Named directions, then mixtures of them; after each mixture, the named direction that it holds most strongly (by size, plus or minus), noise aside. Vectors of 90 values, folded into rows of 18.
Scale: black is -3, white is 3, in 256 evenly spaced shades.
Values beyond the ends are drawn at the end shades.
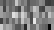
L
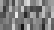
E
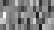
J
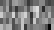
L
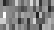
J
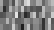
E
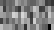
L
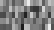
E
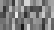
E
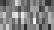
L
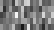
E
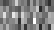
L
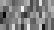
J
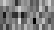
J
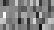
J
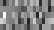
J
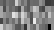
L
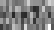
L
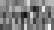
L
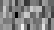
E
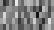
J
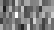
E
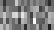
L
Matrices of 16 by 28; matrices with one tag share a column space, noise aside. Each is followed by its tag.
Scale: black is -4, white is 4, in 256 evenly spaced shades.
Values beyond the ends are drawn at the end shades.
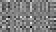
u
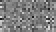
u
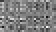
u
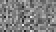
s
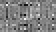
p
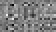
p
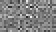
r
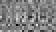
s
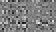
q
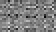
r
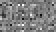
p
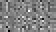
u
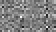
r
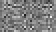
r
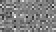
r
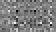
q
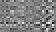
q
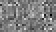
p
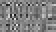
p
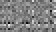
q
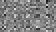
r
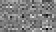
r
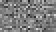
r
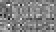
p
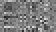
u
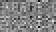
u
